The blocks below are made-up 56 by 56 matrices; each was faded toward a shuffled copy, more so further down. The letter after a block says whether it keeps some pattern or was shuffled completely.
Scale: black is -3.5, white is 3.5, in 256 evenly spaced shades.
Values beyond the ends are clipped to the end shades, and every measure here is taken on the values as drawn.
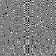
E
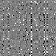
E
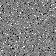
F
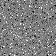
F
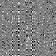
E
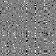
E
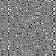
E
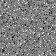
F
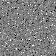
F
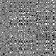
E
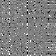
E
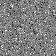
F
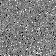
F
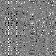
E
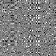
E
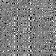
E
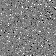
F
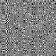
E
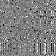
E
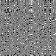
E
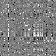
E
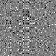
E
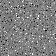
F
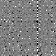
E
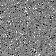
F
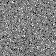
F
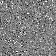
F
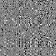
E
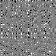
E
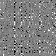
E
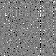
E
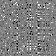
E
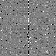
E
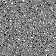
F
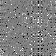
E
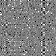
E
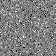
F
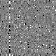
E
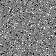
F
